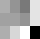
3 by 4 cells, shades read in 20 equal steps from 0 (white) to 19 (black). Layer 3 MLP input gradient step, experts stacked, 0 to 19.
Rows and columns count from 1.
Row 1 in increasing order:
2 6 8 10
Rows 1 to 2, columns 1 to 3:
6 8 10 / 7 7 8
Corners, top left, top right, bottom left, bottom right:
6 2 6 19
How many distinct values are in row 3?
4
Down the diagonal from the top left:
6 7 0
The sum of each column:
19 18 18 23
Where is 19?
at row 3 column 4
